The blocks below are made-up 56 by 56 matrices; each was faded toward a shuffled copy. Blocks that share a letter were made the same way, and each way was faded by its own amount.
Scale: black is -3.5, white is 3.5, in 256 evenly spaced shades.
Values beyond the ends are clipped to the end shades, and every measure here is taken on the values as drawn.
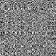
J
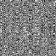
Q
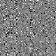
Q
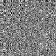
J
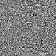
Q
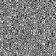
Q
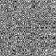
J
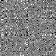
Q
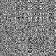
J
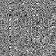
J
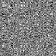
J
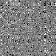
Q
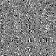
Q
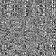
J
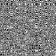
J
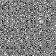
Q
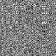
J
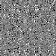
Q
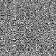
J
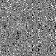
Q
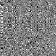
Q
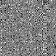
Q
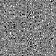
Q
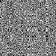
J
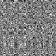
J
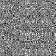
Q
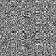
J
